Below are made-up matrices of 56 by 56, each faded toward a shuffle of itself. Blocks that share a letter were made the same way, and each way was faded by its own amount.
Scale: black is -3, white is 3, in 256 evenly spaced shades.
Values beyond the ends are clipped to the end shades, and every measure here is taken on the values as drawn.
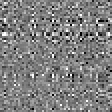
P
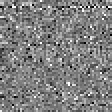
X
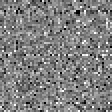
X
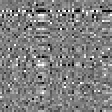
P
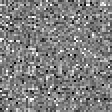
X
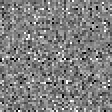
X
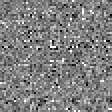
X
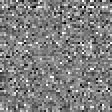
X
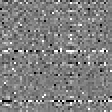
P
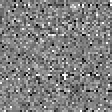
X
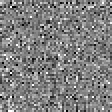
X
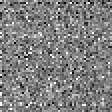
X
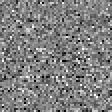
X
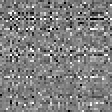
P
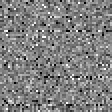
X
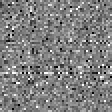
X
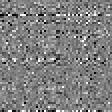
P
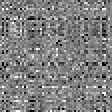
P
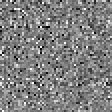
X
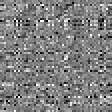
P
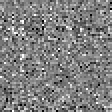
X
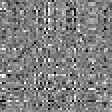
P
